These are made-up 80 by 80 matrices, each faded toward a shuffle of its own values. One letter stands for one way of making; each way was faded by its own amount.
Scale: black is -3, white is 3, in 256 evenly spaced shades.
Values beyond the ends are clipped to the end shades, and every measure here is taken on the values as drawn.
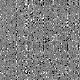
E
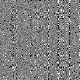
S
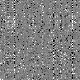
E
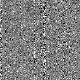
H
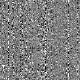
H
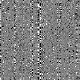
S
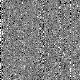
H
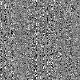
H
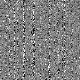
H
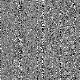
H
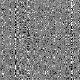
S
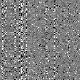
S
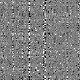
S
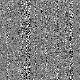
H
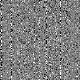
H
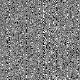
H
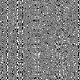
S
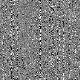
H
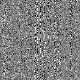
H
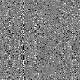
E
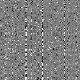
S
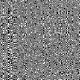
S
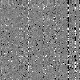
S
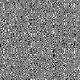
E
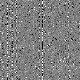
S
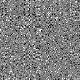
E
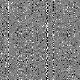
S
